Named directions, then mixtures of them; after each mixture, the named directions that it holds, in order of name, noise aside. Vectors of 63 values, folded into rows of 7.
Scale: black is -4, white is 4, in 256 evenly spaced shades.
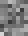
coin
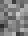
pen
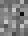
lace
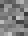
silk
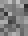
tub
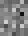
lace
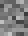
silk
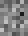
lace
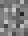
lace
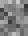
tub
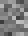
silk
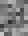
coin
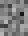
coin, lace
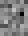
coin, lace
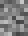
lace, silk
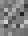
lace, tub
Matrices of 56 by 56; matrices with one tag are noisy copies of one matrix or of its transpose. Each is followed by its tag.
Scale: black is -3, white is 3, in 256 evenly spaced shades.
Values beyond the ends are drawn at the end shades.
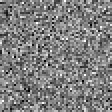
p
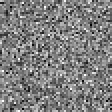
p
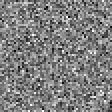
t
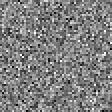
t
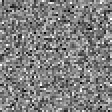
p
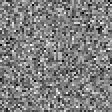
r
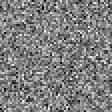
r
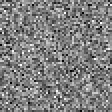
r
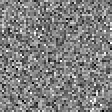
t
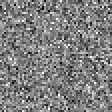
r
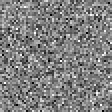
t
